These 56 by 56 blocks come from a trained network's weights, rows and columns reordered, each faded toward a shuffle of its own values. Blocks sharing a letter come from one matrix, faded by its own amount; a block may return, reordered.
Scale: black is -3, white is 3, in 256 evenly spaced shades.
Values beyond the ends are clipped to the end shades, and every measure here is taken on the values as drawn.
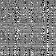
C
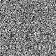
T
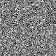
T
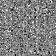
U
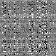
C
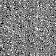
U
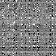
C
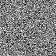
T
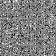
U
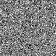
T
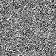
T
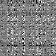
C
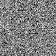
T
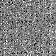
U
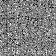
U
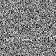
T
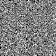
T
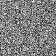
T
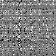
C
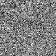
T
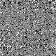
U
